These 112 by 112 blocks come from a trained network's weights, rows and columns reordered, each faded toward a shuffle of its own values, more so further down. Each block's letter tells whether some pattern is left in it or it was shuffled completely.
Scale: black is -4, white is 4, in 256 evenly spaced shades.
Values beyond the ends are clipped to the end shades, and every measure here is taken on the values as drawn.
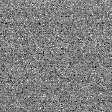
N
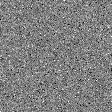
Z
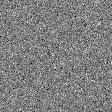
Z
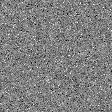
Z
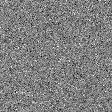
Z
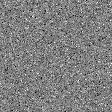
Z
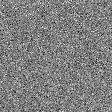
Z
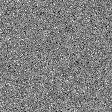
Z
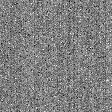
N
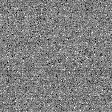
N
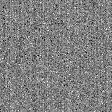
N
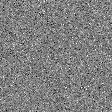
Z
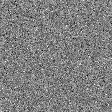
Z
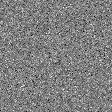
Z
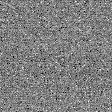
N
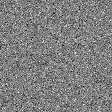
Z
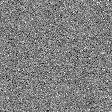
Z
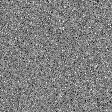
Z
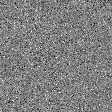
Z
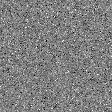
Z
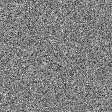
Z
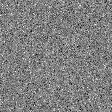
Z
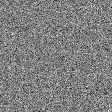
Z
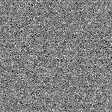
N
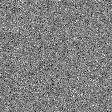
Z
